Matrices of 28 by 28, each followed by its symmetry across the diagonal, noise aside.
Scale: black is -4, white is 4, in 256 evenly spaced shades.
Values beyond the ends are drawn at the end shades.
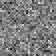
neither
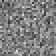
neither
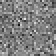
antisymmetric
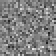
antisymmetric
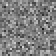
antisymmetric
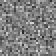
antisymmetric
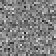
neither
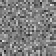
antisymmetric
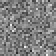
neither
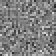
antisymmetric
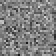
neither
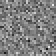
antisymmetric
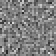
antisymmetric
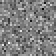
antisymmetric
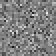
antisymmetric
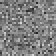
neither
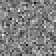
antisymmetric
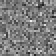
neither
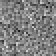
antisymmetric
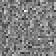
neither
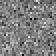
neither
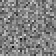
neither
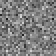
neither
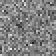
neither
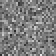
neither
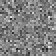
antisymmetric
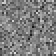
neither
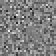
antisymmetric
